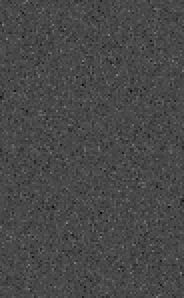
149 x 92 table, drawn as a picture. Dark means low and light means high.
Odd rows or columns: none. Histogram: heavy tails on both sides. Slope: none. Stripes: none. Average level on the scale: 30%. Symmetry: a half turn. Seam: none.
